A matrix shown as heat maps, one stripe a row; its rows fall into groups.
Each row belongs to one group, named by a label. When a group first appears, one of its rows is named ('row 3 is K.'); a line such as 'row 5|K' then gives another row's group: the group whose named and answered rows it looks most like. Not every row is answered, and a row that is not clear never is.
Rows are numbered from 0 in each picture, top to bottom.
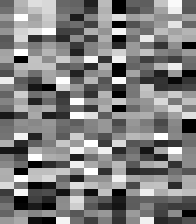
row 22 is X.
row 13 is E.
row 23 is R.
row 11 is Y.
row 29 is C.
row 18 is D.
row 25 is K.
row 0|E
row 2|K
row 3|E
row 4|K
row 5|E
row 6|D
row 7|K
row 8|Y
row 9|E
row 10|D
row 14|R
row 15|E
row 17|D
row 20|Y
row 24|Y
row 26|R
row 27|E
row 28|C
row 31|C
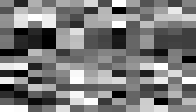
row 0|Y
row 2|K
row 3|K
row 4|C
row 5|C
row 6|C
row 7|X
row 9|R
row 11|R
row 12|X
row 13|C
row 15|R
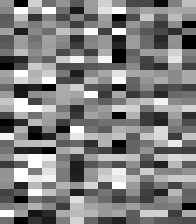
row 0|X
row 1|K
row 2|E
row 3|D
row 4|Y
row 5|D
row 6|D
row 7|E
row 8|C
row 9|X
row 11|K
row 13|Y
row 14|R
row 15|K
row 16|D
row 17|X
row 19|R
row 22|K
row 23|X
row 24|K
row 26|Y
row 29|D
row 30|R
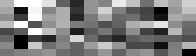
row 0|K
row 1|X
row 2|X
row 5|C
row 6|X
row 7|D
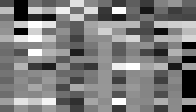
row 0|C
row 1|Y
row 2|C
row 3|K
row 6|D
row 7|X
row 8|D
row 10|D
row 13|D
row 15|D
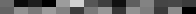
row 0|C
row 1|D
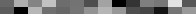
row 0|E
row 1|X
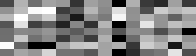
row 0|D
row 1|K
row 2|K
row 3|E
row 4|D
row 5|E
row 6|R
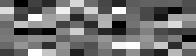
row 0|C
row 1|Y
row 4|C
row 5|D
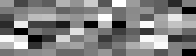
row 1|D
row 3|E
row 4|C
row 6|R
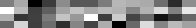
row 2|Y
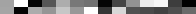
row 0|R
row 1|Y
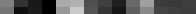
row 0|C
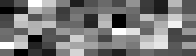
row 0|X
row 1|X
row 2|E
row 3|E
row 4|Y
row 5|R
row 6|R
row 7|C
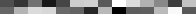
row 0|Y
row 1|E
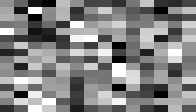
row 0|C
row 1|X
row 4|R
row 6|E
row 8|E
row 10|Y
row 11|K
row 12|D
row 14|K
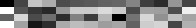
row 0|X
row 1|R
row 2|E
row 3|R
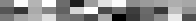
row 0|K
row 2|E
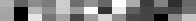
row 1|Y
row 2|X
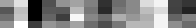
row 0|R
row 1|R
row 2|R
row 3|R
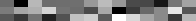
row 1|E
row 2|Y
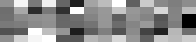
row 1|R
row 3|D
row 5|K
